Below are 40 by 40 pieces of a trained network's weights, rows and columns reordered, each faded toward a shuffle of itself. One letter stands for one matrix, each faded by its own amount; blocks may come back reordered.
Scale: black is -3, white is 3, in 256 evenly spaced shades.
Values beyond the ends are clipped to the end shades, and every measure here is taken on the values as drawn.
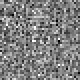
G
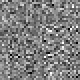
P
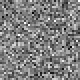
G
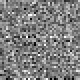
P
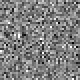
P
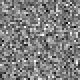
G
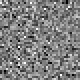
P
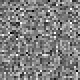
P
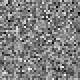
G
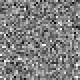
G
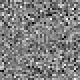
P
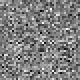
P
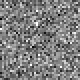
G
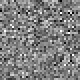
P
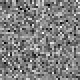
G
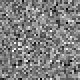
P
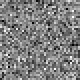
G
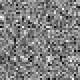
P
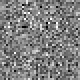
P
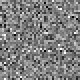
P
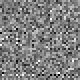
P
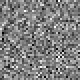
P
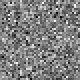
G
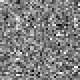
P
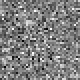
G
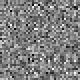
P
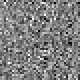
P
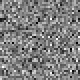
P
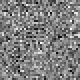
P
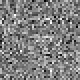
P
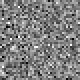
P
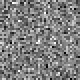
G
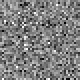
P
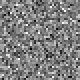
G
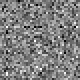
P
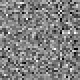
P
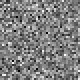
G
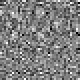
P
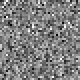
G
